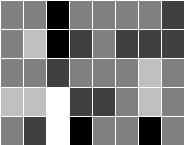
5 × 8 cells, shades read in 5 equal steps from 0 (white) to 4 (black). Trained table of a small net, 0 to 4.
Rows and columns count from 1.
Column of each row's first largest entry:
3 3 3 4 4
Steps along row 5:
up down up down same up down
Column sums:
9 9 11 14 11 11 11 12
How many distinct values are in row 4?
4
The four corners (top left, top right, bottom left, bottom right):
2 3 2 2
